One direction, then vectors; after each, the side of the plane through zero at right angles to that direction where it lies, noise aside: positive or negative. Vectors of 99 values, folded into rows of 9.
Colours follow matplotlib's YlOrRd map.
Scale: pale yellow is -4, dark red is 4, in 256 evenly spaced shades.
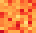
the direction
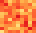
negative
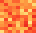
negative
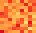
positive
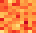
negative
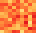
negative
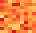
negative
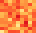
negative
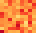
positive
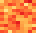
positive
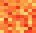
negative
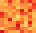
positive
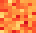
negative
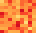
positive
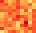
negative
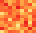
negative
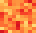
positive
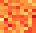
negative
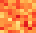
negative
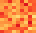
positive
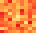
positive
